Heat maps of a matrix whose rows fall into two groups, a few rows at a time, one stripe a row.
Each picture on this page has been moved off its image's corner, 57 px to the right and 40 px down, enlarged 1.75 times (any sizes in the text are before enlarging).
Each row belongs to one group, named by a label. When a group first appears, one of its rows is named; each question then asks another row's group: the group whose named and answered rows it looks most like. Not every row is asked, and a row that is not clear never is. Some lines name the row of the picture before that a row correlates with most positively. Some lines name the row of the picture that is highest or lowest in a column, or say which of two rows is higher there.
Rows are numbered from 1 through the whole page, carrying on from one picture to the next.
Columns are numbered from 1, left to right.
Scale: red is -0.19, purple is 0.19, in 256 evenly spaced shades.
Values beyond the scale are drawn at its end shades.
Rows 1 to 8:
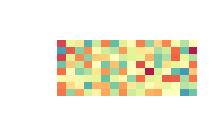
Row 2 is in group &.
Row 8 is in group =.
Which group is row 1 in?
=
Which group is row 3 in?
=
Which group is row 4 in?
&
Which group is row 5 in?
=
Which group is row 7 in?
=
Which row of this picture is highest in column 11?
1
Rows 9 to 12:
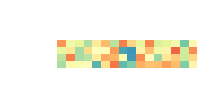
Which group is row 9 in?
=
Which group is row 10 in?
&
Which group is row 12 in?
&
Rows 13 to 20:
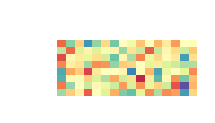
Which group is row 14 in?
&
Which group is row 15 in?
=
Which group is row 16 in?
=
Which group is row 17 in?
&
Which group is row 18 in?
&
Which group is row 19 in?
=
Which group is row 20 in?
&
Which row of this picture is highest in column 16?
16
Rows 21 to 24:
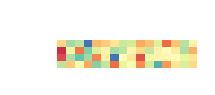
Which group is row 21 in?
=
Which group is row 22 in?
=
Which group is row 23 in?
=
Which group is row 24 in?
&
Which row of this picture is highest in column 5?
24
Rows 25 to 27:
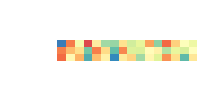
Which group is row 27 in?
=
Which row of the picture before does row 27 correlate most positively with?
22
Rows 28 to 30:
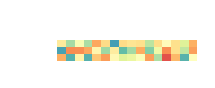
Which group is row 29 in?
&
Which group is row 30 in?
=
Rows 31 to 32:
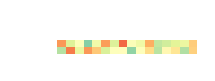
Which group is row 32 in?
&
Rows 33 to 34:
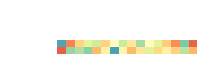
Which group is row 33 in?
&
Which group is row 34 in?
=
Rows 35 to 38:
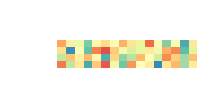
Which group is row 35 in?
=
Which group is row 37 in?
&
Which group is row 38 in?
=
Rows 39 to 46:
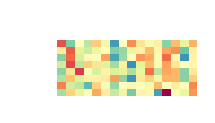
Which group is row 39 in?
=
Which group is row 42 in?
&
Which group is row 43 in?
&
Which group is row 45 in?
=
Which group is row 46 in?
&
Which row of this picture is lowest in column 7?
44
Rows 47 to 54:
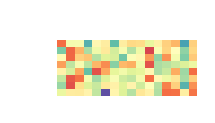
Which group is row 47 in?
=
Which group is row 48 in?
&
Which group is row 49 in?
&
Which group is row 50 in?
=
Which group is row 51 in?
=
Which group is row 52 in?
&
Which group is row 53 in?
&
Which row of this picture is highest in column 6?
54
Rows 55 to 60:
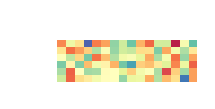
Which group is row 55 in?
=
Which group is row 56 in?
&
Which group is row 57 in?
=
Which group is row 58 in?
&
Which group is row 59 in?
&
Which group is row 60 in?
&
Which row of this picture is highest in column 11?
59
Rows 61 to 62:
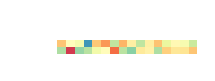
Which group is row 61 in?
=
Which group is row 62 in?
&
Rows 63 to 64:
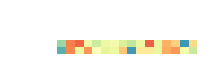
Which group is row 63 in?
&
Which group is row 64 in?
&
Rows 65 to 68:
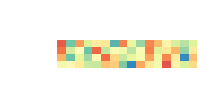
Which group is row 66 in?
=
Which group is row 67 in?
=
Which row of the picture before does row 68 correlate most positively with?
63
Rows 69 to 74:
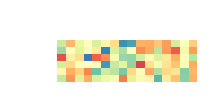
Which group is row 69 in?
&
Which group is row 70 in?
&
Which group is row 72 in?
&
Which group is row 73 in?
&
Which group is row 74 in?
&
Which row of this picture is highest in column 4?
71
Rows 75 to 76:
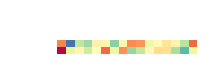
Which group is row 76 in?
=
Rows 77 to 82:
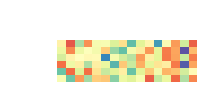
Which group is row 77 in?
&
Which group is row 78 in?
&
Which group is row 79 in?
&
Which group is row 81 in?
&
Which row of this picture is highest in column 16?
81
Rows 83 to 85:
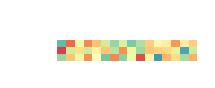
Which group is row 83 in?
&
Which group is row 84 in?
=
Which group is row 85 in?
&
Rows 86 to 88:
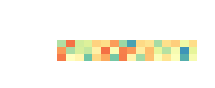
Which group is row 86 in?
&
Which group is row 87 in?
=
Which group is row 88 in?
=
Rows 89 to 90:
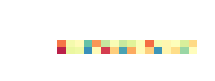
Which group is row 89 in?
=
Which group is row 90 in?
=
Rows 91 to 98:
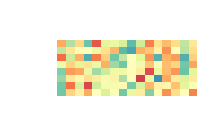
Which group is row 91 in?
=
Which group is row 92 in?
&
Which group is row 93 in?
=
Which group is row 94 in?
&
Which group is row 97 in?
&
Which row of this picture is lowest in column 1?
93
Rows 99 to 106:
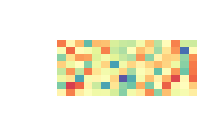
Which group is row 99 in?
=
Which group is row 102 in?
=
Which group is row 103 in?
&
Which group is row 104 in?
&
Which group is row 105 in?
&
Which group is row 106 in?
&
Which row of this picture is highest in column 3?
104
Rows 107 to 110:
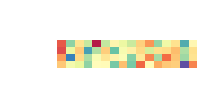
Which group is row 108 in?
=
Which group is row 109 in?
=
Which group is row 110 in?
=
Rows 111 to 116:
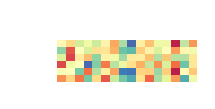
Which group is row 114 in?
=
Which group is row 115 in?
&
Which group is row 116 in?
=
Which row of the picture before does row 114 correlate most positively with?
108
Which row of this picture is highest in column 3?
115
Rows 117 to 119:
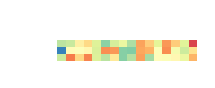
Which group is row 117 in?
&
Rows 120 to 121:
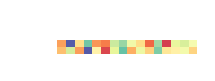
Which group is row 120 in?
=
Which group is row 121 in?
=
